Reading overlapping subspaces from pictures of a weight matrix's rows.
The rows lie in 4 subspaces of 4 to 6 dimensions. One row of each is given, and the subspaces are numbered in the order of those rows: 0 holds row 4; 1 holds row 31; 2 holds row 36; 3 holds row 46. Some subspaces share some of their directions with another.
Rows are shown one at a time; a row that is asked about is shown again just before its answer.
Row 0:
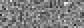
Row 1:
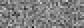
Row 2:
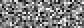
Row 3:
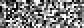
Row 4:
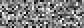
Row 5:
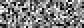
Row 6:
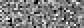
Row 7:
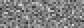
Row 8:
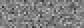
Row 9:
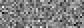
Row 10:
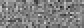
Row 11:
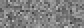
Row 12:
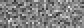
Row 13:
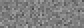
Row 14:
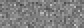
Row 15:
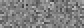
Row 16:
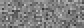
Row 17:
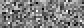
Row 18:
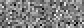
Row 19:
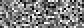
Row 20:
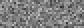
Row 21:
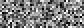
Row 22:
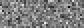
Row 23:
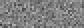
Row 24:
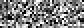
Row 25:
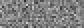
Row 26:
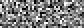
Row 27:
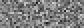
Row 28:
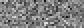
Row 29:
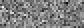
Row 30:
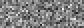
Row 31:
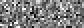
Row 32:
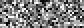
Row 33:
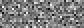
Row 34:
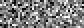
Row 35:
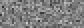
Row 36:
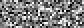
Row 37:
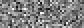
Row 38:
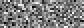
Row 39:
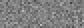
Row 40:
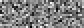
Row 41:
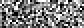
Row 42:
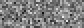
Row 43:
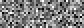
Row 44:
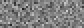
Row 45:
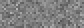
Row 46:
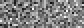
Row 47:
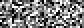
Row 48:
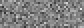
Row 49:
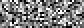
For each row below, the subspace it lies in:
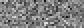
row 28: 3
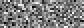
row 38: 2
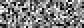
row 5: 1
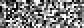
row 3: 3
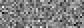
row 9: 0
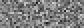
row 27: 3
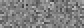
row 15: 3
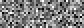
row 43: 0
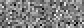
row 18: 2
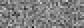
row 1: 1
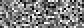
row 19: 3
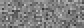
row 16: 1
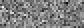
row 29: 1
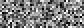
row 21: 0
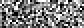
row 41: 1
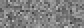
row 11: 2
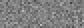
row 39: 2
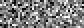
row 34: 3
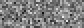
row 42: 0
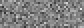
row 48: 1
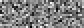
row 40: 3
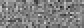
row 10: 3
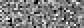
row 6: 3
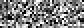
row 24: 0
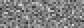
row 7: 2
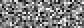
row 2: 2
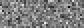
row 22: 3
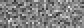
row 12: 3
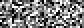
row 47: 3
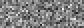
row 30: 2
